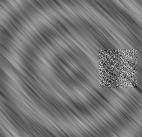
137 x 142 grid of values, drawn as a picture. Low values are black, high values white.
No row or column stands out. In the middle right lies a patch that is rougher than the rest. There is no overall slope. Values change most from cell to cell in the middle right. Concentric rings centre on the centre. The histogram is bell-shaped.
